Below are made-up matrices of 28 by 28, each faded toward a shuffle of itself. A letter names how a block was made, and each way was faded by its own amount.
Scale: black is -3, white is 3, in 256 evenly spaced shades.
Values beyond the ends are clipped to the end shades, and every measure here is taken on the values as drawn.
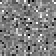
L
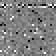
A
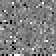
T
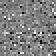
T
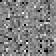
L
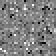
T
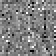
L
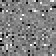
T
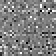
A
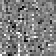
L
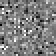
T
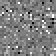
T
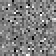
L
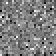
L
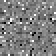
A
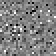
T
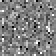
L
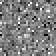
L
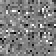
A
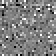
T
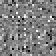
A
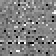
A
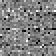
A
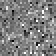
L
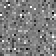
T
